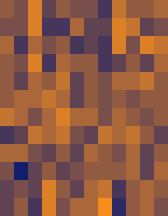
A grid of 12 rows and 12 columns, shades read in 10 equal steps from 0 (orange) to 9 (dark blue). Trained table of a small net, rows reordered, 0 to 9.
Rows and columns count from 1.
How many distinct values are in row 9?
4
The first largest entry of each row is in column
8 4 2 4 2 6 3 1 4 2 9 9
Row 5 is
4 6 3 4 2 6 4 5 3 3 2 4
